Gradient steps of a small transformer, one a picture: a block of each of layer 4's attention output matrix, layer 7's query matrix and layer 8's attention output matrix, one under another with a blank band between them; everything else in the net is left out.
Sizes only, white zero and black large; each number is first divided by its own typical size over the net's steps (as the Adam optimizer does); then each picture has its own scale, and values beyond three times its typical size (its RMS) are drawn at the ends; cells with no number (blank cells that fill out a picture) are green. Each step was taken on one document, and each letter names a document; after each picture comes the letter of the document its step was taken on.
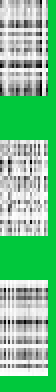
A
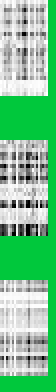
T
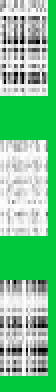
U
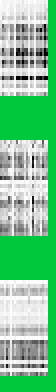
T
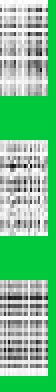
A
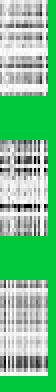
A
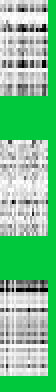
T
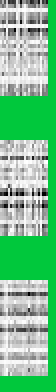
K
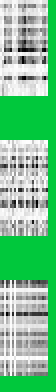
T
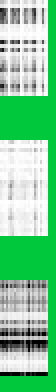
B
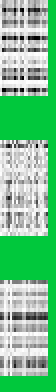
U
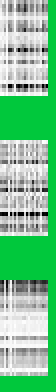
T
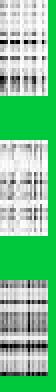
B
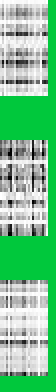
K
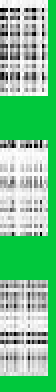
B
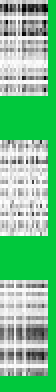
T
